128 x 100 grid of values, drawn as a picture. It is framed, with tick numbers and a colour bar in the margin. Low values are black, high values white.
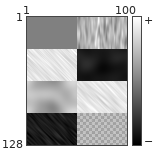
The table splits into 4 rows of 2 panels. Panel 1,1: middling, flat. Panel 1,2: high, streaked downward. Panel 2,1: very high, slanting down to the right, faint in contrast. Panel 2,2: very low, smooth, faint in contrast. Panel 3,1: high, smooth. Panel 3,2: very high, slanting down to the right, faint in contrast. Panel 4,1: very low, slanting down to the right, faint in contrast. Panel 4,2: high, checkered.
